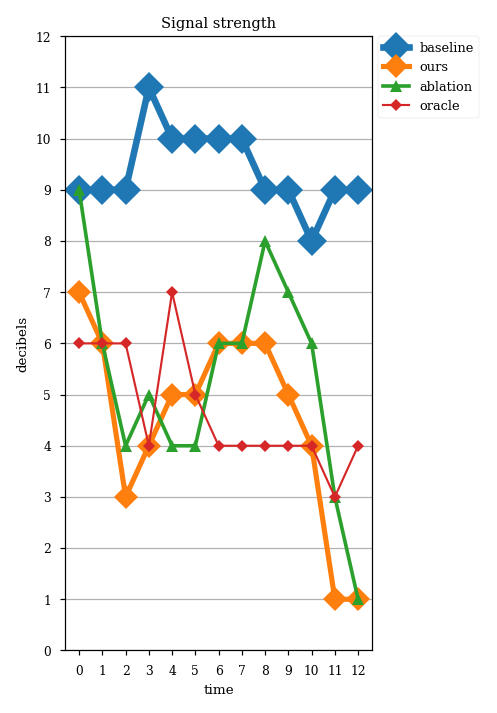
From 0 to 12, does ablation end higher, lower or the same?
lower
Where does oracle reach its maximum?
4
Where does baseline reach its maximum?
3
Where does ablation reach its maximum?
0
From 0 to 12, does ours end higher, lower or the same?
lower
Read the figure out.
Title: Signal strength
x-axis: time, ticks 0 1 2 3 4 5 6 7 8 9 10 11 12
y-axis: decibels, ticks 0 1 2 3 4 5 6 7 8 9 10 11 12
Legend: baseline, ours, ablation, oracle
Values:
baseline: 9 9 9 11 10 10 10 10 9 9 8 9 9
ours: 7 6 3 4 5 5 6 6 6 5 4 1 1
ablation: 9 6 4 5 4 4 6 6 8 7 6 3 1
oracle: 6 6 6 4 7 5 4 4 4 4 4 3 4
